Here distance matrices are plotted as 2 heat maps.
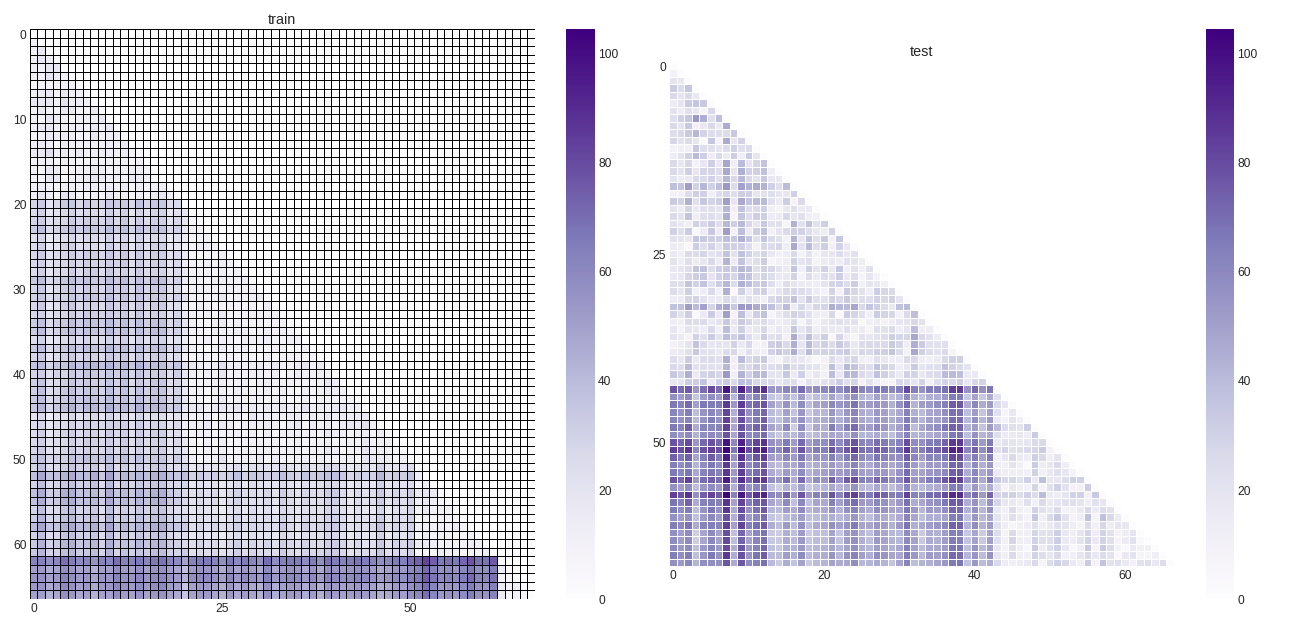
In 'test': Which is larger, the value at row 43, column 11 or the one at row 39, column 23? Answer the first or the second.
the first
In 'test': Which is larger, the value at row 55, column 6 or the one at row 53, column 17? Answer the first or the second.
the first
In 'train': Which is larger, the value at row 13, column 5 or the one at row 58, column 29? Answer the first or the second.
the second
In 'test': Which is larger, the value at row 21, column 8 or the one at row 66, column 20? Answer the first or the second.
the second
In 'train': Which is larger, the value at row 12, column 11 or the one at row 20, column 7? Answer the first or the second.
the second
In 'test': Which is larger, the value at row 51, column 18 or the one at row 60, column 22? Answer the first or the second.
the first
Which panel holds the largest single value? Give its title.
test
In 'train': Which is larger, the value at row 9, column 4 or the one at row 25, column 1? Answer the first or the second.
the second
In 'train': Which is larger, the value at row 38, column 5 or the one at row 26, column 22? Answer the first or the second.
the first
